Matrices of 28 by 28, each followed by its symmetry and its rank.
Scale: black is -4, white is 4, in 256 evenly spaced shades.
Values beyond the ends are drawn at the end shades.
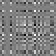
symmetric, rank two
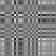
symmetric, rank one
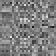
neither, rank five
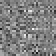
neither, rank five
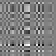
neither, rank one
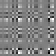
symmetric, rank one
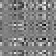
neither, rank two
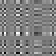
neither, rank one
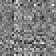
neither, rank five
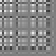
symmetric, rank one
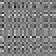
neither, rank two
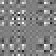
symmetric, rank two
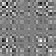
symmetric, rank two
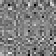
neither, rank five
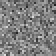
antisymmetric, full rank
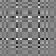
symmetric, rank one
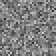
antisymmetric, full rank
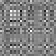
symmetric, rank two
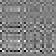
neither, rank two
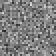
antisymmetric, full rank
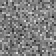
antisymmetric, full rank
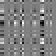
neither, rank one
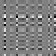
neither, rank one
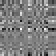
neither, rank two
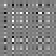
symmetric, rank one
